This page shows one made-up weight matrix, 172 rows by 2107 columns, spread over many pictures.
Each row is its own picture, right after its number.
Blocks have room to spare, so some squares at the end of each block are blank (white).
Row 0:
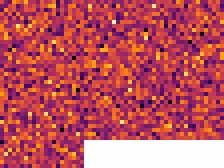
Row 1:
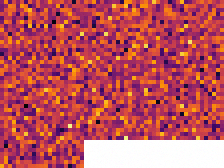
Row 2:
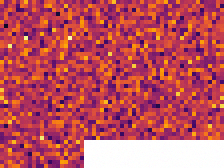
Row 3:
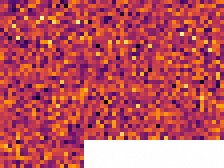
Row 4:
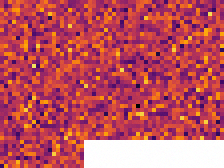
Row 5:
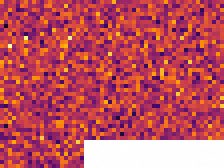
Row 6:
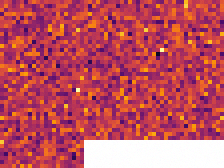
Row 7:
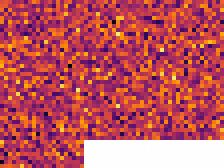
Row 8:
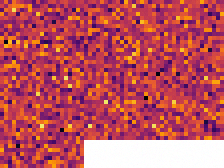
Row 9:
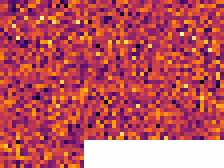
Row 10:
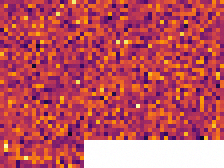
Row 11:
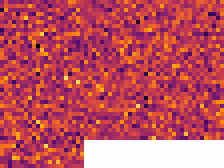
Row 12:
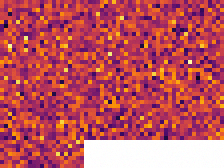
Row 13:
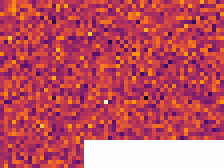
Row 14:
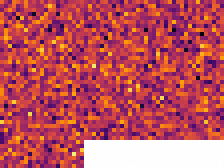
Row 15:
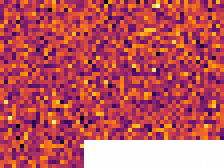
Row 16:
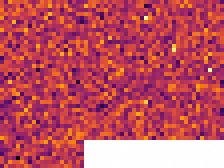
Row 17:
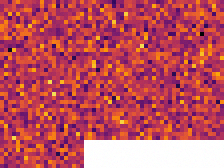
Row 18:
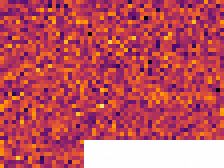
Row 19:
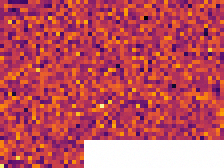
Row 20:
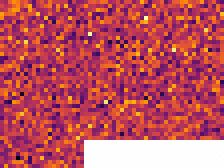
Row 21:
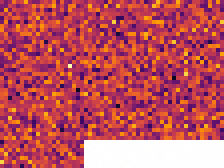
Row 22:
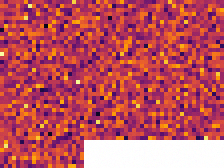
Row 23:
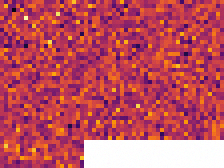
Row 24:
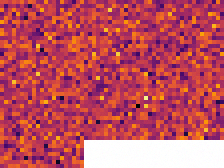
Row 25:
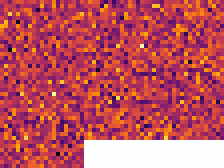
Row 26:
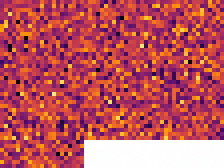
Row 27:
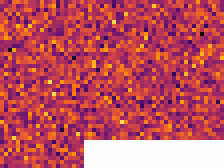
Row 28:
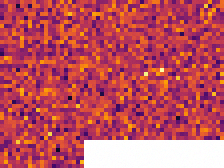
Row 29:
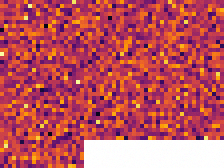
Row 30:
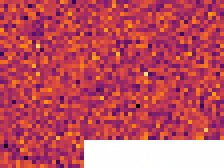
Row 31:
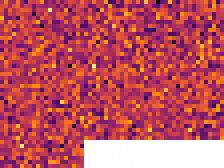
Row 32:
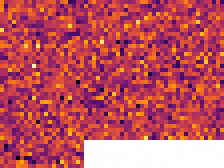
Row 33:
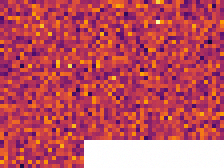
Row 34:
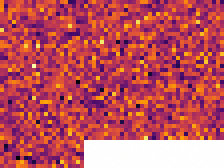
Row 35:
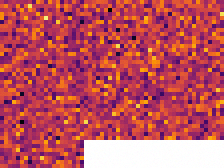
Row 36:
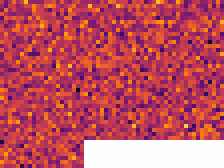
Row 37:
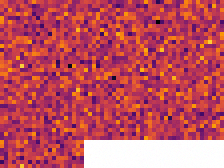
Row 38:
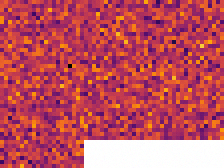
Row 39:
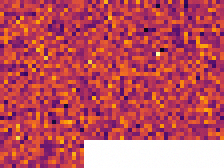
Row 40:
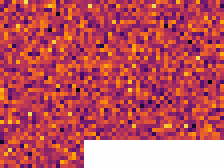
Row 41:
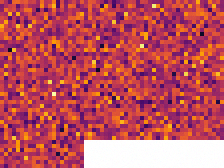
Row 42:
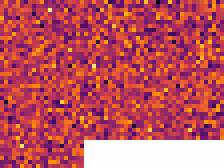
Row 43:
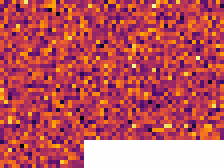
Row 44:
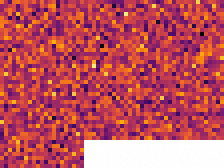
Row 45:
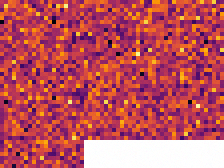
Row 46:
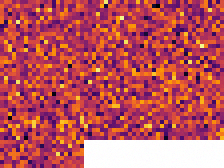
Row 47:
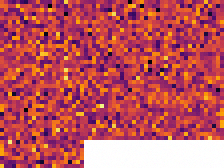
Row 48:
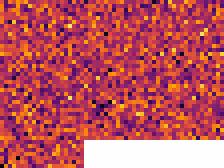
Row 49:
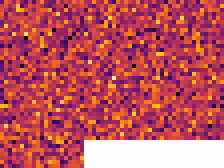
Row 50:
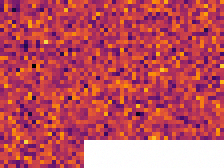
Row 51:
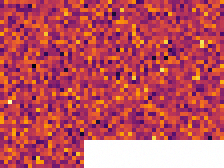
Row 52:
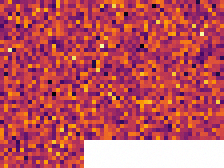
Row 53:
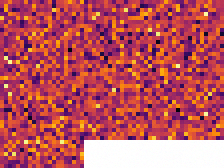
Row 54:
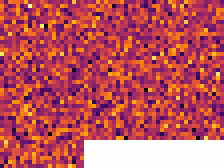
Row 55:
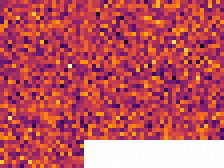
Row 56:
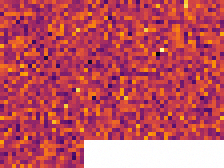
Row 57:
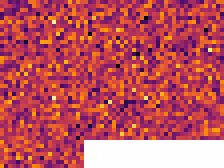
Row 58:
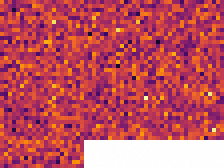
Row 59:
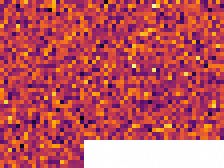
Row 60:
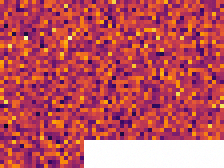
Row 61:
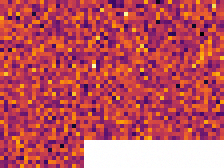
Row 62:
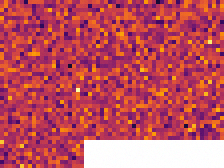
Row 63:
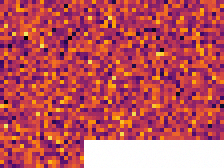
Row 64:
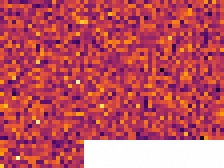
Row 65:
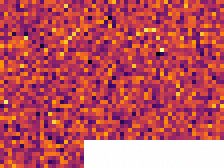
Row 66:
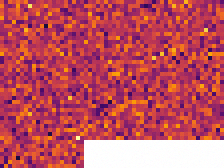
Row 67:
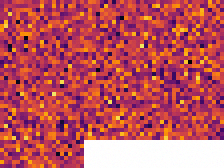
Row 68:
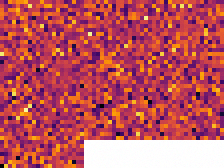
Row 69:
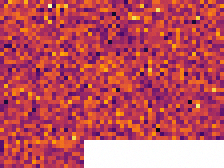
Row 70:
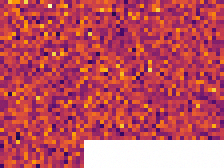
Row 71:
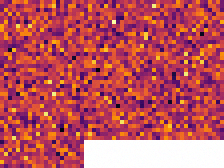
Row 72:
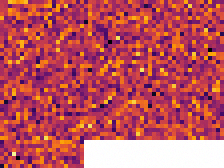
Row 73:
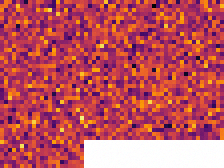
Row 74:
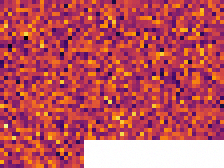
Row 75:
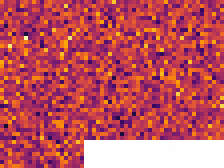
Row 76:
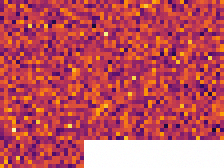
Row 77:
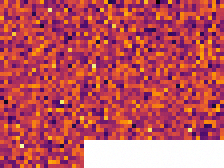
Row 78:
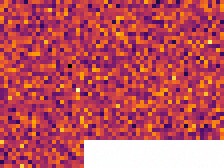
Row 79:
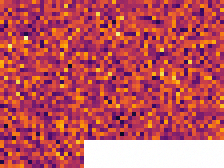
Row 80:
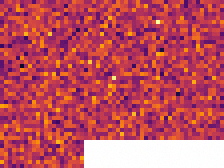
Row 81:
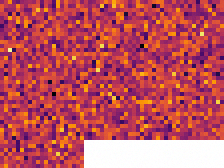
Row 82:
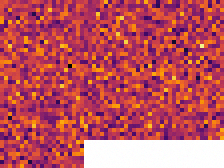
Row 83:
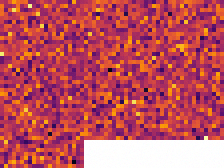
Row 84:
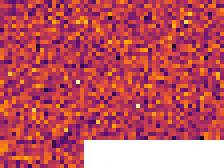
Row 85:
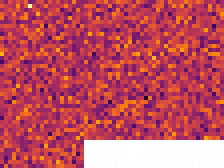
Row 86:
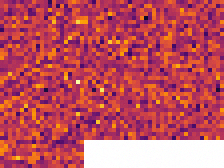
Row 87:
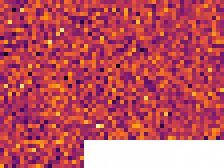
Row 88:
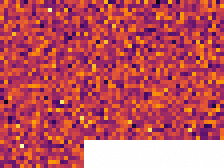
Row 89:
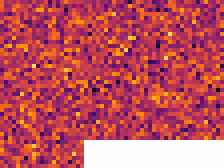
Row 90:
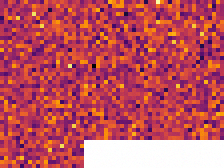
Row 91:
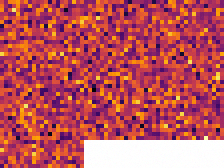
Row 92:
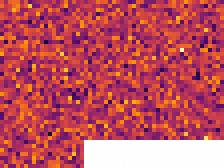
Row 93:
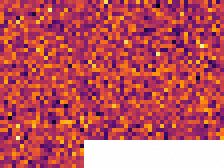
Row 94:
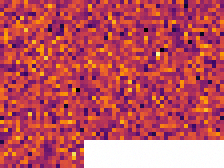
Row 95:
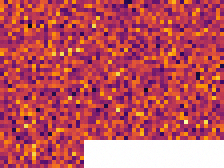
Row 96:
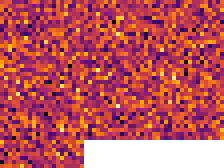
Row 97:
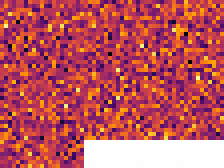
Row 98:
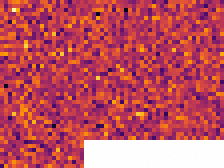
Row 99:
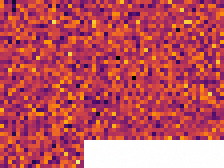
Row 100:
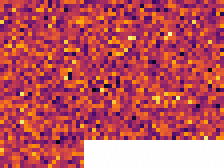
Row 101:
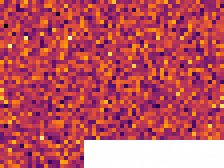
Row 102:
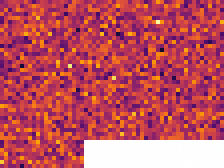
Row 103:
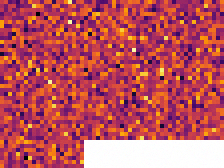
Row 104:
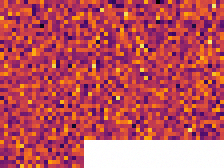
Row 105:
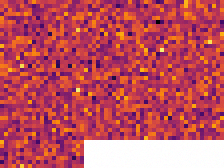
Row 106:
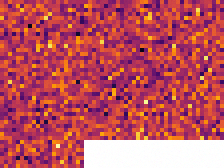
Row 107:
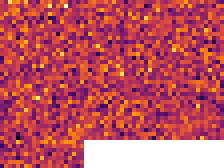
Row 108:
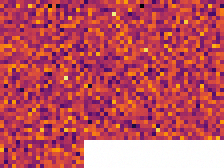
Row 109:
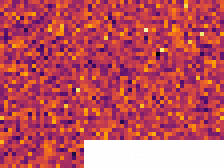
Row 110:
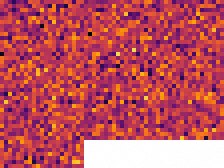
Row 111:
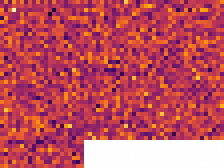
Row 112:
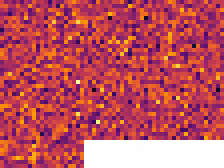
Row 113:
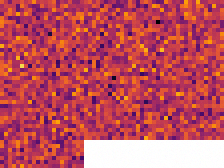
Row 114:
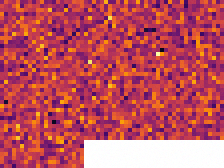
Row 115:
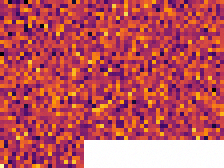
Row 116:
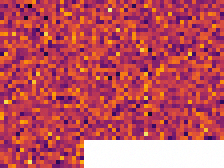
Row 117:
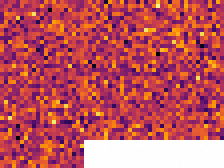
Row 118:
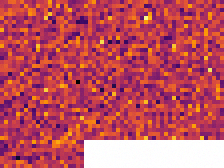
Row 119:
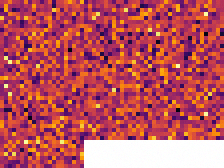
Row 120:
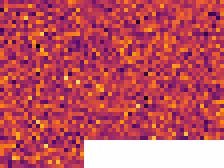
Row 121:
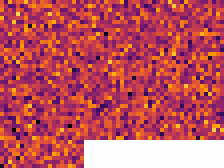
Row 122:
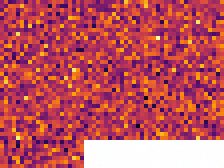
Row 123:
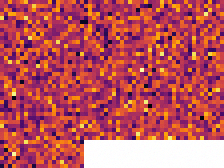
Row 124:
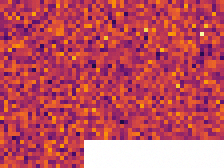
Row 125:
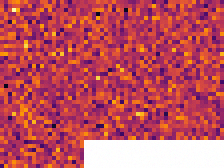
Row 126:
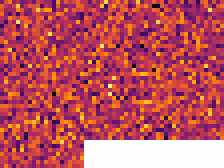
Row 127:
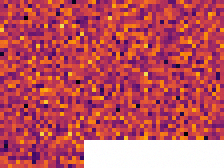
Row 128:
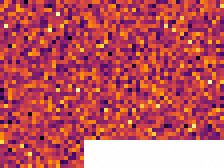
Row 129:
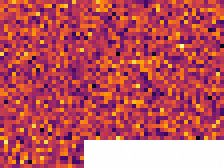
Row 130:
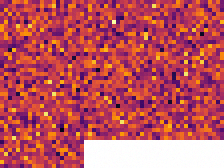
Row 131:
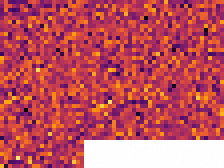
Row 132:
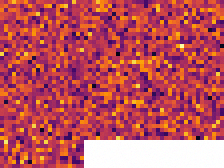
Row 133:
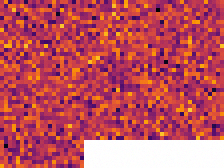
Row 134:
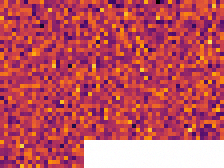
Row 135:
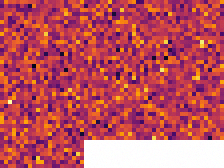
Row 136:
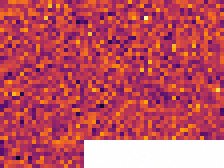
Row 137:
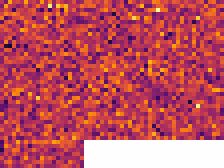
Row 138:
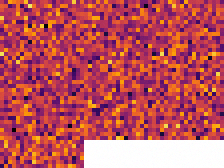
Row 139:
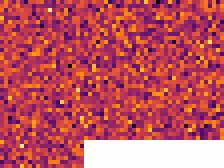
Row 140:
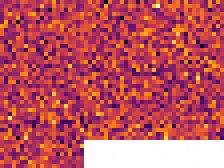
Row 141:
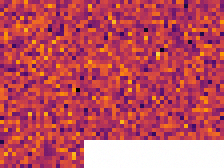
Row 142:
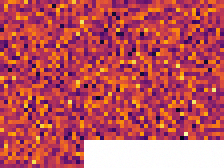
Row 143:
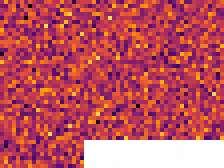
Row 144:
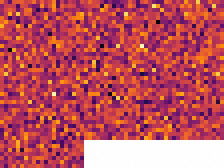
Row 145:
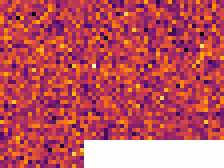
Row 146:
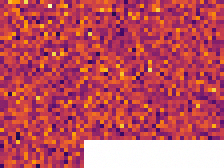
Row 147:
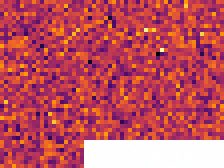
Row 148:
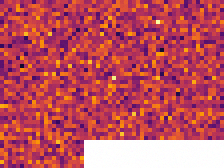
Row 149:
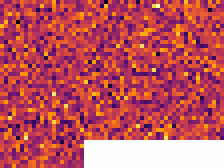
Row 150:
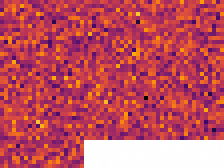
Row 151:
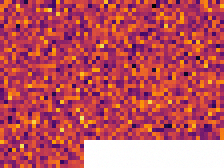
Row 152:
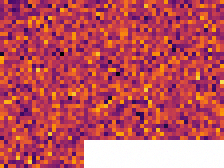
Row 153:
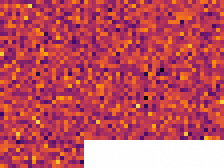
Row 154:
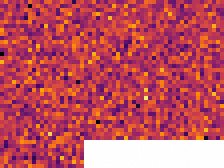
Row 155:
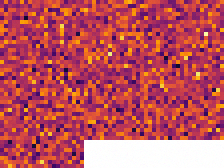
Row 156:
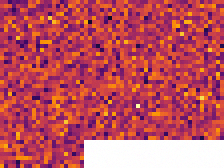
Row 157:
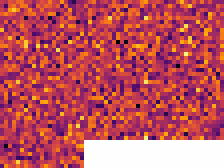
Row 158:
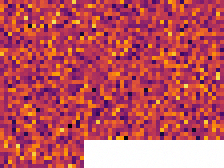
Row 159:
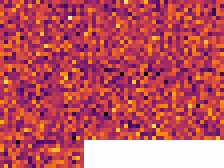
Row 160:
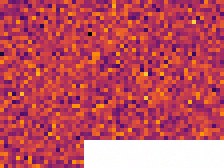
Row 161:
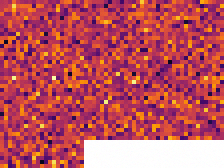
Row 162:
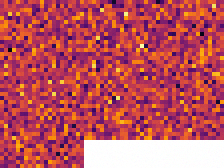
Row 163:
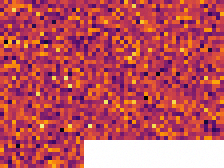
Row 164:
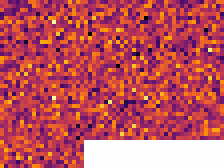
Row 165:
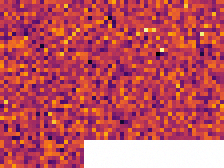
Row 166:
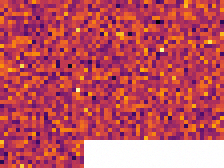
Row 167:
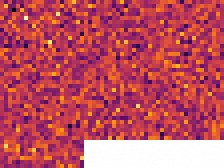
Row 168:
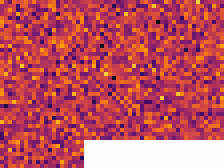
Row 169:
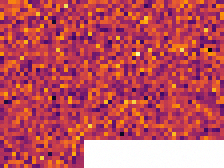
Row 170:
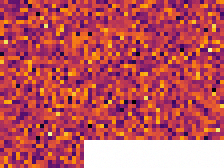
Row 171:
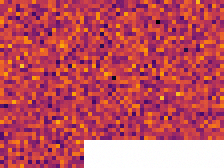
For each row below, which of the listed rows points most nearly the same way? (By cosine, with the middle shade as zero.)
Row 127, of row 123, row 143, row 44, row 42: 143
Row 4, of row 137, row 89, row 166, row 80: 89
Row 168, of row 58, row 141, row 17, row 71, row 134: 17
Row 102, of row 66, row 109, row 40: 40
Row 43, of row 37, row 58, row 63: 58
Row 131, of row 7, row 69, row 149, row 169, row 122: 122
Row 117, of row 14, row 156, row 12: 156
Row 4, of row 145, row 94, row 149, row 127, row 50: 127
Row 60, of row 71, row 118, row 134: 118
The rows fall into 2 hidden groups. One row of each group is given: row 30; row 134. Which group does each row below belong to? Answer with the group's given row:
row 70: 30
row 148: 134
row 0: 134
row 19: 30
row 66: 30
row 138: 30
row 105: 134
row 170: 30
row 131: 30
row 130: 134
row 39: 134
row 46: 134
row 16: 30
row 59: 134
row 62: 134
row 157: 30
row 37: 134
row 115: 30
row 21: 134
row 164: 30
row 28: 30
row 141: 134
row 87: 30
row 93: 134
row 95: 30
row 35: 30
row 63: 134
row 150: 30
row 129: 30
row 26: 134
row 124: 134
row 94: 134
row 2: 134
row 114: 134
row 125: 30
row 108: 30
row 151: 134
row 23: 30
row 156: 30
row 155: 30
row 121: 30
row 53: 30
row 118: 30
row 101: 134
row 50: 30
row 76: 30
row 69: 30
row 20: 30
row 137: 30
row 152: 30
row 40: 134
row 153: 30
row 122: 30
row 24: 30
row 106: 30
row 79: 134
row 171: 134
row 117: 134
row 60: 134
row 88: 134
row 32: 30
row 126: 134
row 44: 134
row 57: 30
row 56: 134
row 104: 134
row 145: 134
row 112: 30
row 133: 30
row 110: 30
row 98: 30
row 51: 30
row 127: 30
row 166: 134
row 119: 30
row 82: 134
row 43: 134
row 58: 30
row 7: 134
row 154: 30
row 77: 134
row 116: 30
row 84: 30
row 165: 134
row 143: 30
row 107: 30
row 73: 134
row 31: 134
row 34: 30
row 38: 134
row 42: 134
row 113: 134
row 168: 134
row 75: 134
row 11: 30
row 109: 134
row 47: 30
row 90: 134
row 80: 134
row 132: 30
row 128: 134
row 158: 30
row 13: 30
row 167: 30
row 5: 134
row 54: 30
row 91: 30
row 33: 134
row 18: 30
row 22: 30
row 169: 30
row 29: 30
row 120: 30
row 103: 30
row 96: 134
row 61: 134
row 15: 134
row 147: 134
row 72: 30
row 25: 134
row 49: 134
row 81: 134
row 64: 30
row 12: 134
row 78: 134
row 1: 30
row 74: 134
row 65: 134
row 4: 30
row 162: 134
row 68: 30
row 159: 30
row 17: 134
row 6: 134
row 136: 30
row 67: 134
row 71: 134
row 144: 134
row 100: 30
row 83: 30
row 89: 30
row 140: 134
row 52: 134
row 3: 30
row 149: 134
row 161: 30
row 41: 134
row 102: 134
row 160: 30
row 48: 30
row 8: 30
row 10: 30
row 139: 134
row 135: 30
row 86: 30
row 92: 30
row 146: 30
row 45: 30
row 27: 134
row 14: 134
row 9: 30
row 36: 134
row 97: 134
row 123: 30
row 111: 30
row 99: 30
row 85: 30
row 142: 30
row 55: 134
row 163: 30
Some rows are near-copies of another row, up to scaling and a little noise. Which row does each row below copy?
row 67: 26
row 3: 9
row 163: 8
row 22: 29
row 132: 129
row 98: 125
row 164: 57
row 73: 151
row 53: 119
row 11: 120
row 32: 34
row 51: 135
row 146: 70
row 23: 167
